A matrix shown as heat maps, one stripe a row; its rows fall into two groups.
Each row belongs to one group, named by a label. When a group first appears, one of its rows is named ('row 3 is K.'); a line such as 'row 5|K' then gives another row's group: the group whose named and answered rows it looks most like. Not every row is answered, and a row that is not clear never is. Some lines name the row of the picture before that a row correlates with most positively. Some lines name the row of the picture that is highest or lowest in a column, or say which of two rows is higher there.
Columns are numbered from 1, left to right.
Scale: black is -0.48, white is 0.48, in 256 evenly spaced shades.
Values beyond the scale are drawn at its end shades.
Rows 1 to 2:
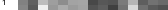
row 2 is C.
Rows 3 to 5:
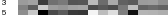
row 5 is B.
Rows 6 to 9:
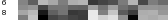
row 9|B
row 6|C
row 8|B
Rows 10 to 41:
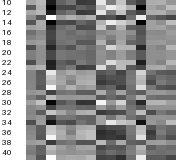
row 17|B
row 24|C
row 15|B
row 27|C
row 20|B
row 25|C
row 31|B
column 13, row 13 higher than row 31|No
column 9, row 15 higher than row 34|No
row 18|B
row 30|B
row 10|B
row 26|C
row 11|B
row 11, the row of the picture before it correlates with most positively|9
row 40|C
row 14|B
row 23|B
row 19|B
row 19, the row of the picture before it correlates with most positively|9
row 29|C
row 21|B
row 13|C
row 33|B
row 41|C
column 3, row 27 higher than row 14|Yes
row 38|B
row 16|B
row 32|C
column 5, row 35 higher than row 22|Yes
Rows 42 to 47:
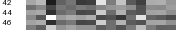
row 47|C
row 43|B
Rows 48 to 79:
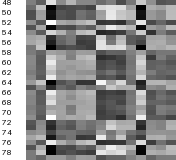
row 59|C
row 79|C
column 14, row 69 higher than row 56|No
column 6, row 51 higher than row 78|Yes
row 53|B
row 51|B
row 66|C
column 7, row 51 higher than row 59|No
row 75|B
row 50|B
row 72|B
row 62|C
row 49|B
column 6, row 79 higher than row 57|Yes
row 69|C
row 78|B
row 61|C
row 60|C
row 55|B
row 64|B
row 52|C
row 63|C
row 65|B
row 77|B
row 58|C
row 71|C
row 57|B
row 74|B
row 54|C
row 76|C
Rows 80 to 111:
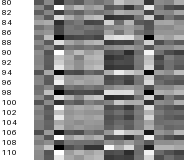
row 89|B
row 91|C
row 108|B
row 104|C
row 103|C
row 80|B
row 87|B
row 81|C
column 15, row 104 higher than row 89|No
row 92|C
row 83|C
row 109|B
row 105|C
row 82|B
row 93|C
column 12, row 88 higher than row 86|Yes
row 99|C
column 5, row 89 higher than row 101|No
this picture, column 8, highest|109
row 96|C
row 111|C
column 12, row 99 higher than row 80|Yes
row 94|B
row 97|B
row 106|B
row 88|C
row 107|C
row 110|C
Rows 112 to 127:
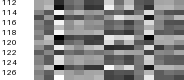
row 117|C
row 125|B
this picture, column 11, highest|115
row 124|C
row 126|C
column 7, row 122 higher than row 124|No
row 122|B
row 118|C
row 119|B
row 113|B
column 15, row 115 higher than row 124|Yes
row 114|C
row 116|C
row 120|B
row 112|B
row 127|C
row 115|B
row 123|C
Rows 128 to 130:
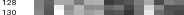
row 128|C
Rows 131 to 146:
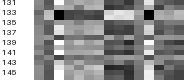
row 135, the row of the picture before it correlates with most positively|128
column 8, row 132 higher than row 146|No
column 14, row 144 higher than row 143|Yes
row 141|C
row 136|C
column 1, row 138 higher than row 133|Yes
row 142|B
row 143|C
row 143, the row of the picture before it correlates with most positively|129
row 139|C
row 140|C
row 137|C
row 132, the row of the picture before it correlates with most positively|128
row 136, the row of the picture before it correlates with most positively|130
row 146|C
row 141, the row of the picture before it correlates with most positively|130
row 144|C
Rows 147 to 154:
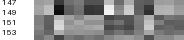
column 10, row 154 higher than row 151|Yes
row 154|B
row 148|B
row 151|C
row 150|C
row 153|C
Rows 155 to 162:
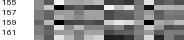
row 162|C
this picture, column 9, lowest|162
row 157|C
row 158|C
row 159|B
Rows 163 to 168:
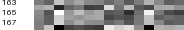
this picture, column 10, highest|168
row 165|C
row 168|B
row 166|C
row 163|C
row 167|C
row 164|B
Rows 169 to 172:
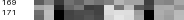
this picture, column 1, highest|170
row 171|B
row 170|B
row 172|B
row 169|B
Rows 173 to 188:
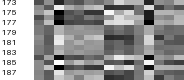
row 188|C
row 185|C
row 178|C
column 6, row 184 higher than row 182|No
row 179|C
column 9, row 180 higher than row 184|No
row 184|B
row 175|B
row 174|C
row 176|B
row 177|B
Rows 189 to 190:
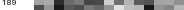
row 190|B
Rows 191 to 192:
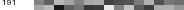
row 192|B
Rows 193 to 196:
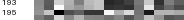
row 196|C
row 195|B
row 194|C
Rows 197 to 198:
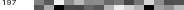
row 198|B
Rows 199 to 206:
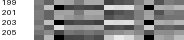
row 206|B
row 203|B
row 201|C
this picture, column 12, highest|204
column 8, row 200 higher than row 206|Yes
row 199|C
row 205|B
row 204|C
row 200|B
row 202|C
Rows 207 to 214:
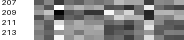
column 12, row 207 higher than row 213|No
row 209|B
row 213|C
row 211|C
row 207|B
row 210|B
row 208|C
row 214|C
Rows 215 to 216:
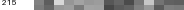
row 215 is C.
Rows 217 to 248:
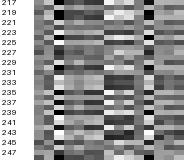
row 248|B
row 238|C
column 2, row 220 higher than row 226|Yes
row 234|C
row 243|C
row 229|C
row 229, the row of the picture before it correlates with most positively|215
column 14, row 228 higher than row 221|Yes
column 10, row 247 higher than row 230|No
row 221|C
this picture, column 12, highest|243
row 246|C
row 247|B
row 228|B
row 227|B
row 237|B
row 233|C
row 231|B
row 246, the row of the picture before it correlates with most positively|215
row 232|C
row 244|C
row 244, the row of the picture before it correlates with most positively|216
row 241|C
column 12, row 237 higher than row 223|No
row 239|B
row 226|B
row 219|B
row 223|C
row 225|C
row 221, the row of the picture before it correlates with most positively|215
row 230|B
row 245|B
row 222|B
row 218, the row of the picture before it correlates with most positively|215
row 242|B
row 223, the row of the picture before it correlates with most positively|215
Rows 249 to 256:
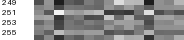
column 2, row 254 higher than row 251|Yes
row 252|B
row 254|B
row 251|C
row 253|B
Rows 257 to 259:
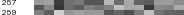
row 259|C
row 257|B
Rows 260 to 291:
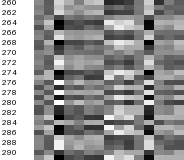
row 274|B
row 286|B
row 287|C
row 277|B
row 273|C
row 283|B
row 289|C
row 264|B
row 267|C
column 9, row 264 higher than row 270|Yes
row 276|C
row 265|B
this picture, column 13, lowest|260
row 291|B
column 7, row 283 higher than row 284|No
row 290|B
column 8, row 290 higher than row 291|No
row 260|C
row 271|C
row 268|B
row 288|C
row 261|C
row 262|C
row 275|B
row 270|B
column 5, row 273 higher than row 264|Yes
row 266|C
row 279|B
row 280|C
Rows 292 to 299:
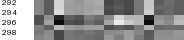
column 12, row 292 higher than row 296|Yes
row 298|B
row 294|C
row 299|B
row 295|B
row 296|B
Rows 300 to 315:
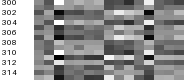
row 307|B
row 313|B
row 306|B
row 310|C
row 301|C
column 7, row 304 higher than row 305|Yes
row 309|C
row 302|B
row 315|B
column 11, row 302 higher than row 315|Yes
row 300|C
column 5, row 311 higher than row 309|No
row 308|C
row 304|C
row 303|B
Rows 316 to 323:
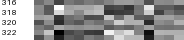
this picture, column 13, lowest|318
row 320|B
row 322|B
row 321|C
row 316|B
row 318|C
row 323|B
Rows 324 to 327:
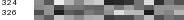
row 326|B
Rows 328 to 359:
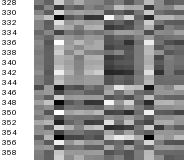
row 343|C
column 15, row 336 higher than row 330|No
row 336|C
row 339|C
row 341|C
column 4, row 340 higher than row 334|Yes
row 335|C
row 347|C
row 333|C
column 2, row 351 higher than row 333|Yes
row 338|C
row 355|B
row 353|C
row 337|C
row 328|C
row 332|C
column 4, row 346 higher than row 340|No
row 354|B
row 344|C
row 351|B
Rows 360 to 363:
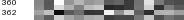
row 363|C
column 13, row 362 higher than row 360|Yes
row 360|C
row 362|B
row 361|C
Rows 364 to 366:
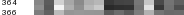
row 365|C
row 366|C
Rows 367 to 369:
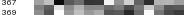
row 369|C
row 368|C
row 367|B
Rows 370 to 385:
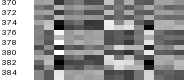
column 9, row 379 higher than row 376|Yes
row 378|C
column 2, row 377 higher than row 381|No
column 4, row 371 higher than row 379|Yes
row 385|C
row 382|B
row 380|C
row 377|C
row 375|B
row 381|B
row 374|B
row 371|C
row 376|C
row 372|B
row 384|C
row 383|B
